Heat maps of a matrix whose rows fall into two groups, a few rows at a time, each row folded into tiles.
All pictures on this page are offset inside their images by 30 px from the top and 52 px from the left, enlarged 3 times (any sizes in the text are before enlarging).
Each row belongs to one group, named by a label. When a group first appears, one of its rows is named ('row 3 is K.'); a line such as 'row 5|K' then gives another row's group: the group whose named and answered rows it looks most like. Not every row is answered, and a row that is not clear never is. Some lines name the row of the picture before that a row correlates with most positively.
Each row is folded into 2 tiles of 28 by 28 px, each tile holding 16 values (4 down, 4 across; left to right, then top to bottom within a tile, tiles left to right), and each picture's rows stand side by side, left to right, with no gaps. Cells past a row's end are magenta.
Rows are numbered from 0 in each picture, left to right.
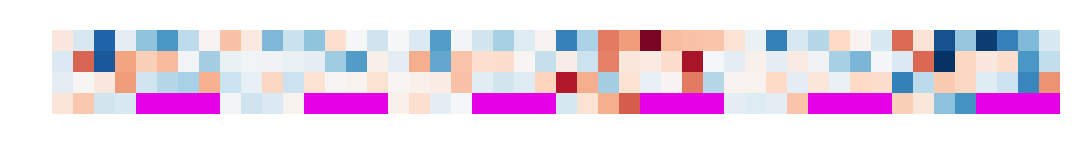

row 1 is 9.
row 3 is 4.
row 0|9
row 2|9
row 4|9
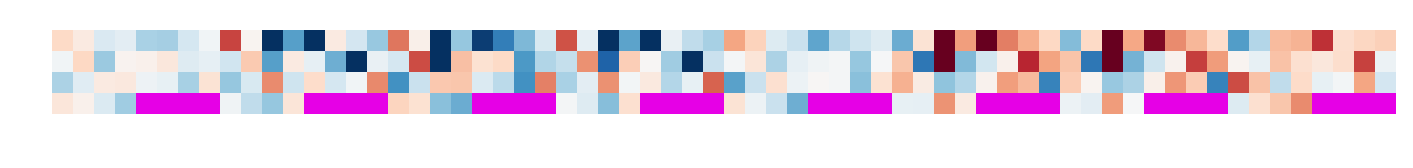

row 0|9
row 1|9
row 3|9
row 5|4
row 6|4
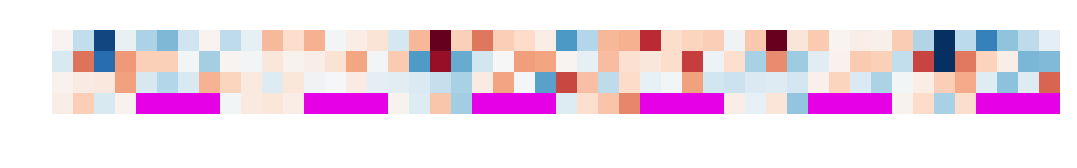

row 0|9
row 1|4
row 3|4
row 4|4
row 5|9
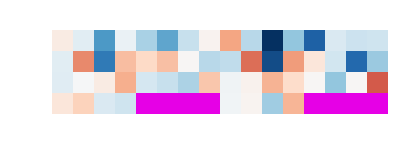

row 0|9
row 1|9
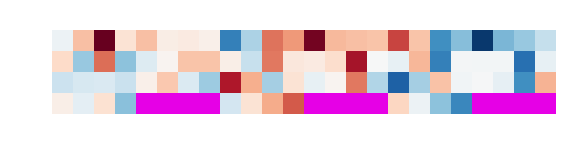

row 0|4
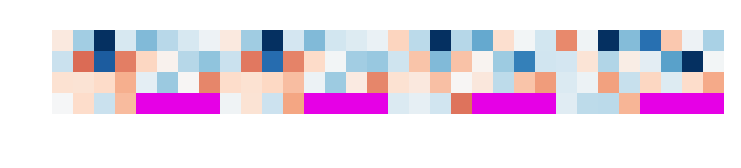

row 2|9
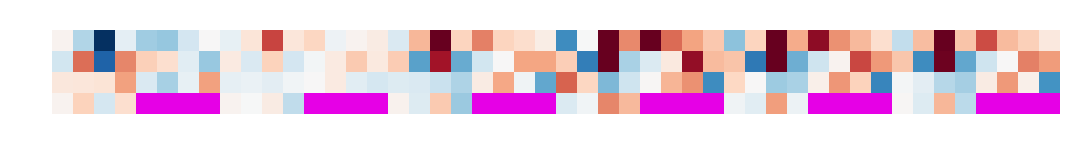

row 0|9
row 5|4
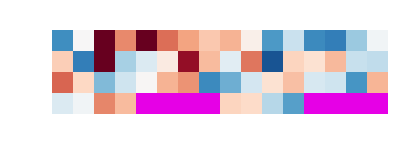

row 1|9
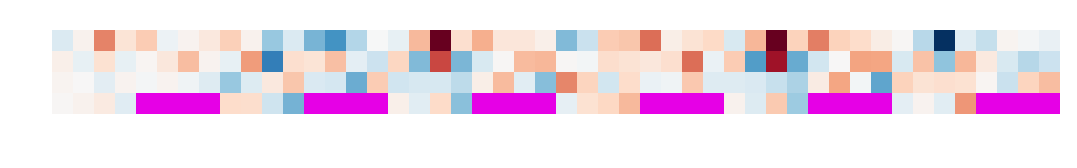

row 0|4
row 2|4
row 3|4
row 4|4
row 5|9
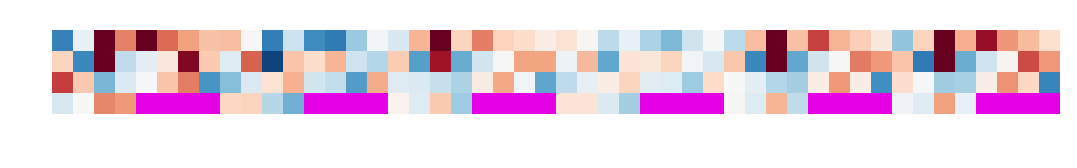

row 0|4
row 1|9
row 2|4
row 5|4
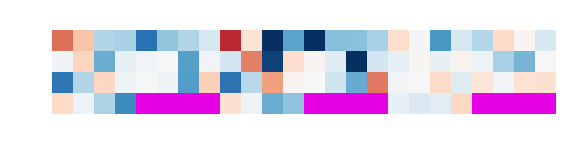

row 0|9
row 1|9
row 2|9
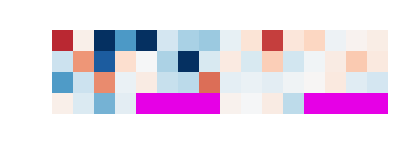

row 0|9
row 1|4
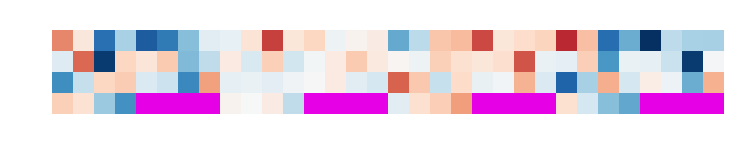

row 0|9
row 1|4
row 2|4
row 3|9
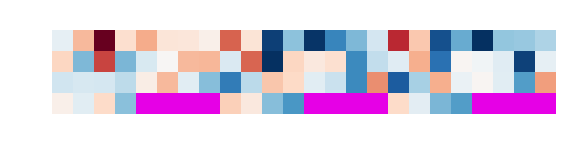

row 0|4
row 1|9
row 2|9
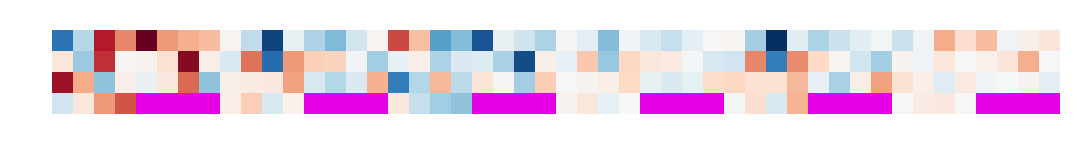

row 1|9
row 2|9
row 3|9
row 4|9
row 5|4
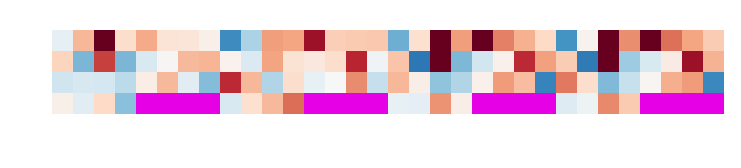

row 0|4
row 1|4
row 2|4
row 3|4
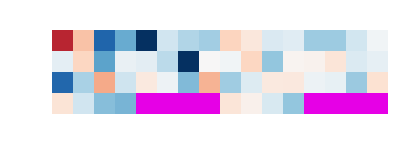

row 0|9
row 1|9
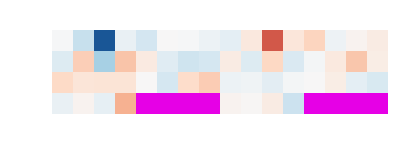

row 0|9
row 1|4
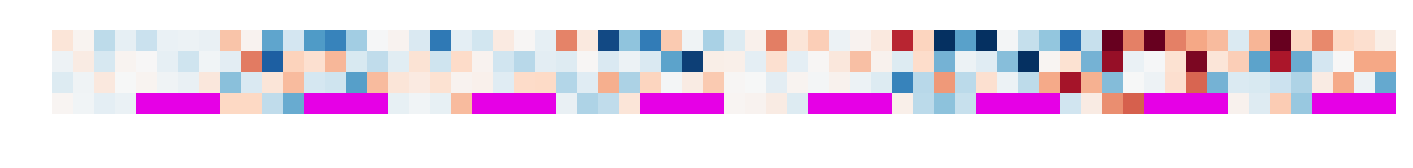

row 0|9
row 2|9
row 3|9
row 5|9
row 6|4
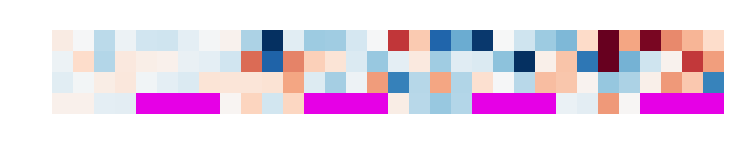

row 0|9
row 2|9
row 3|4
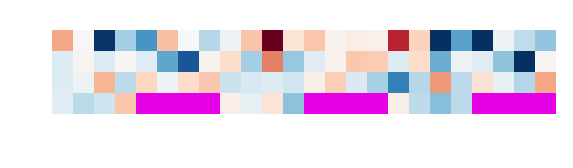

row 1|4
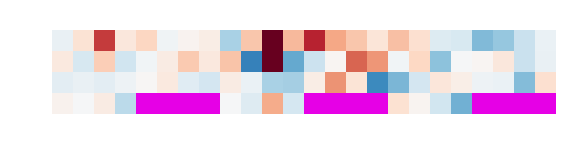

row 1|4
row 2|9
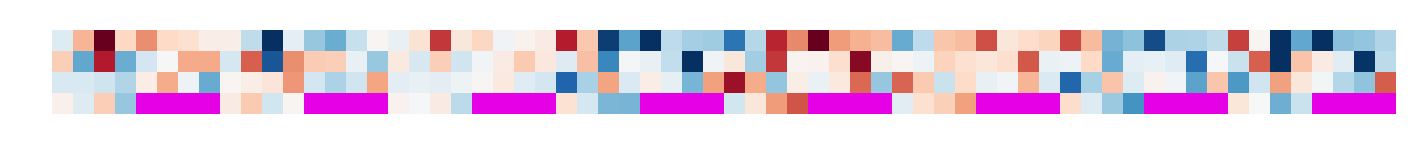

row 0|4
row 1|9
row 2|4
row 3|9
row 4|4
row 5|4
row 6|9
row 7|9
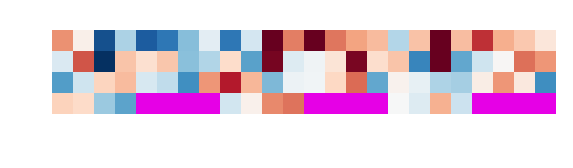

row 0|9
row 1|4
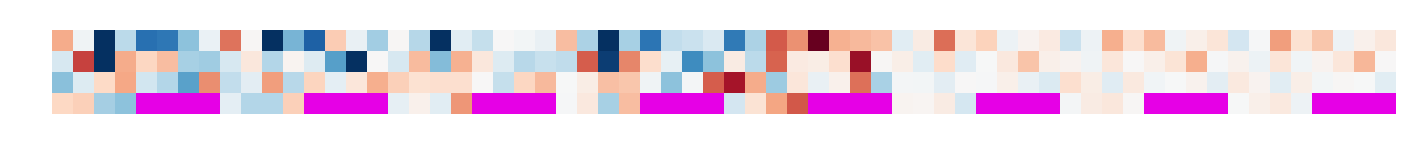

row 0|9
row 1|9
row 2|9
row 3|9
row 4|4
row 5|4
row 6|4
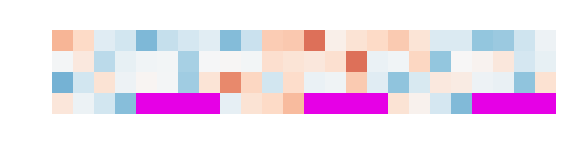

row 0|9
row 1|4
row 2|9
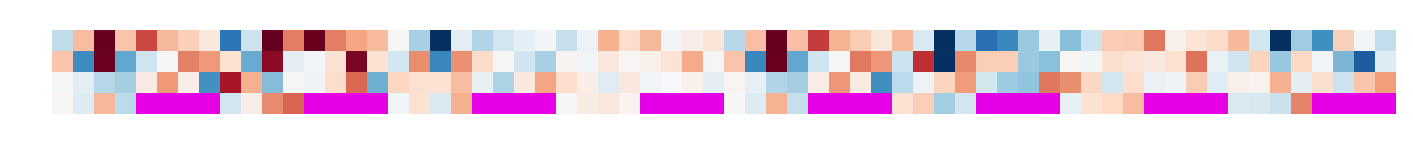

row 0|4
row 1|4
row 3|4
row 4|4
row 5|9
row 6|4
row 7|9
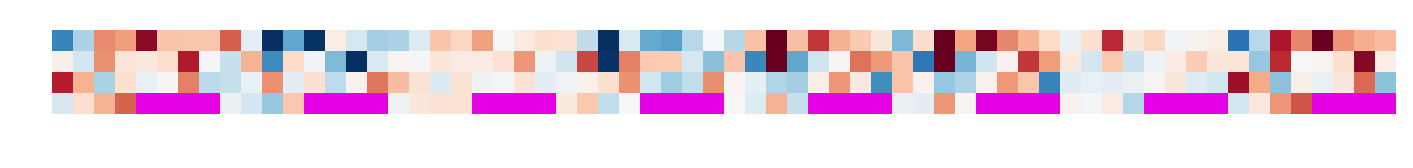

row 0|4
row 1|9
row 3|9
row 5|4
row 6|4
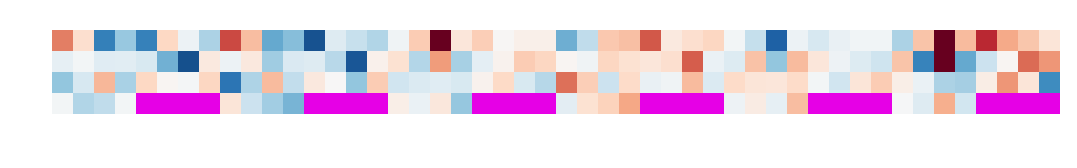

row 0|9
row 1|9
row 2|4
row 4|9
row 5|4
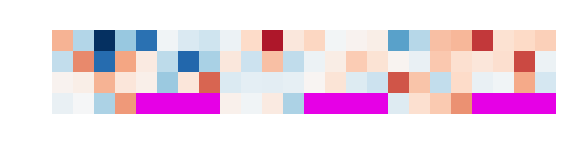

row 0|9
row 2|4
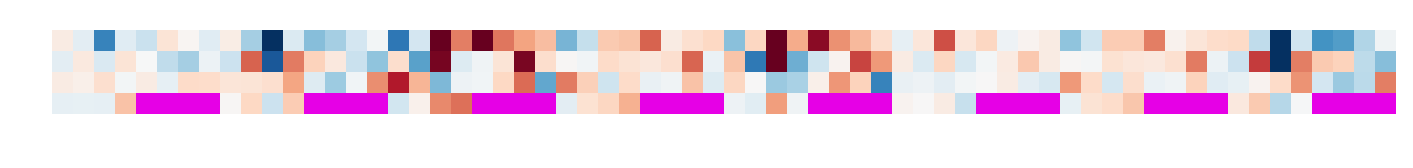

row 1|9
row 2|4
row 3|4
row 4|4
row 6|4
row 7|9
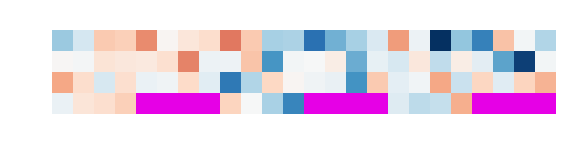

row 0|4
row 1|9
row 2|9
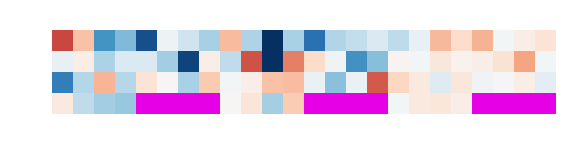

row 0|9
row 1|9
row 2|4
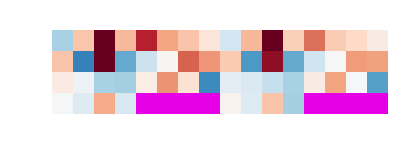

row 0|4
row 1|4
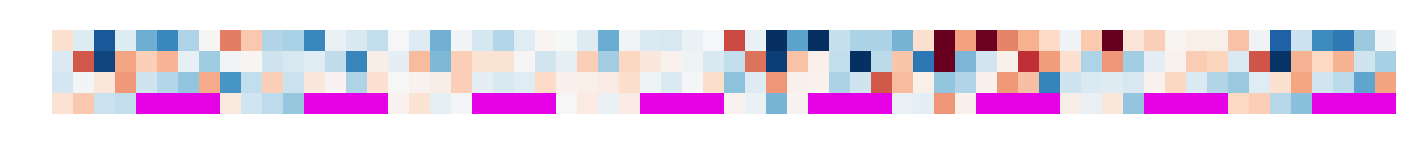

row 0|9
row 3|9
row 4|9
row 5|4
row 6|4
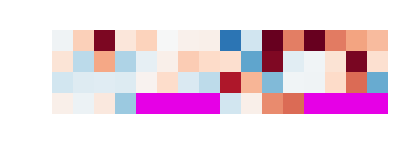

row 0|4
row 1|4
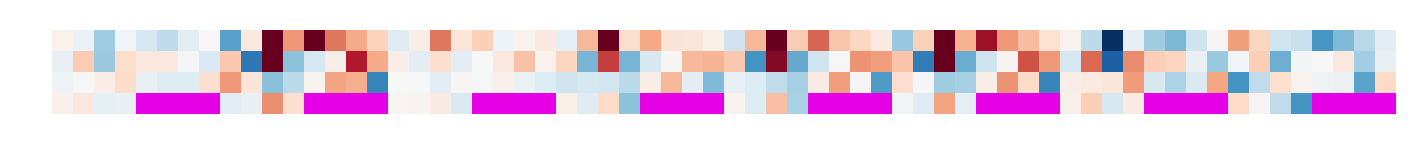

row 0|9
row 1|4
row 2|4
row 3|4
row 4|4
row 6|9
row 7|9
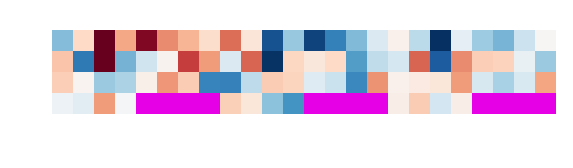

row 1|9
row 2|9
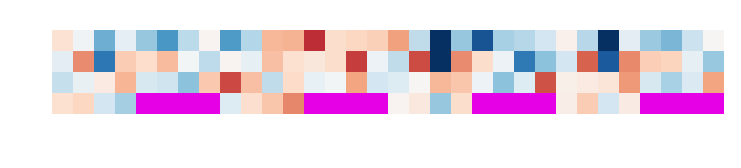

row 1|4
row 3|9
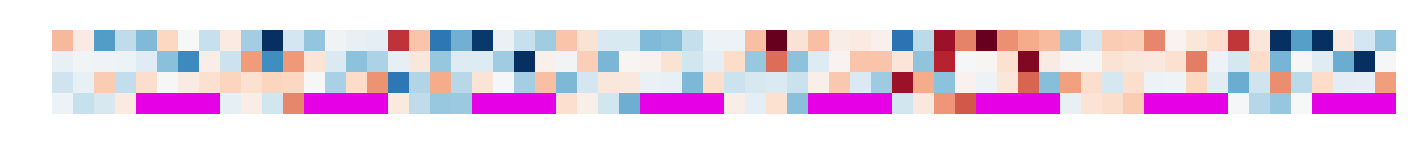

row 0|9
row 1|9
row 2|9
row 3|9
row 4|4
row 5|4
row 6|4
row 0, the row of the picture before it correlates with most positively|2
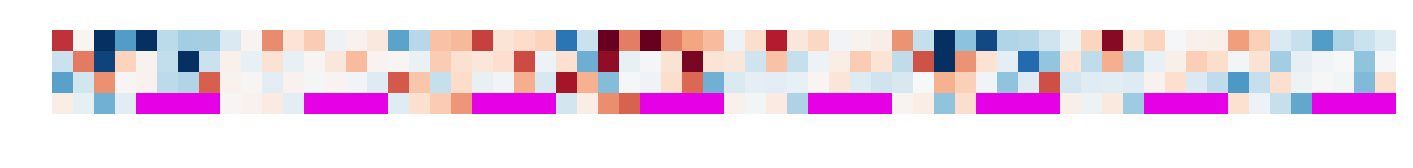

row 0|9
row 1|4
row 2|4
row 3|4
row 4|4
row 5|9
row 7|9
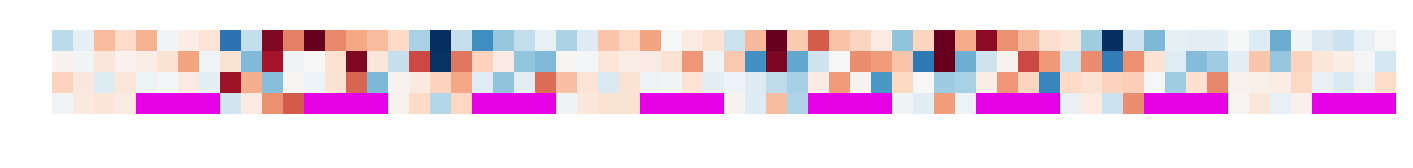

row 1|4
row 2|9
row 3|4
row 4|4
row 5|4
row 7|9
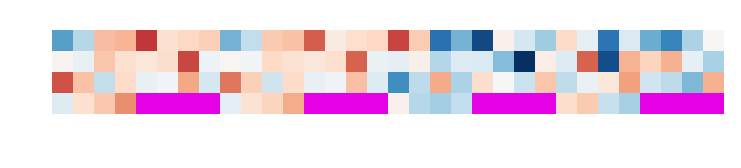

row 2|9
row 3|9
